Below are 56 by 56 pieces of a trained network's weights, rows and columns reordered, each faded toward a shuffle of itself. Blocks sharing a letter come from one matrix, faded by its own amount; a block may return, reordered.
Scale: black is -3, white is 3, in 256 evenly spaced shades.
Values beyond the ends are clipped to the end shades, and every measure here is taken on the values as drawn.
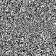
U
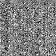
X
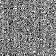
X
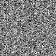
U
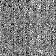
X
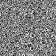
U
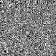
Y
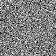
U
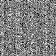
X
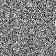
U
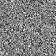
Y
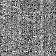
X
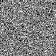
Y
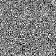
Y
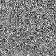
Y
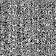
X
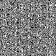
X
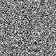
U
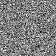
U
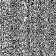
X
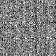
X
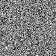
U
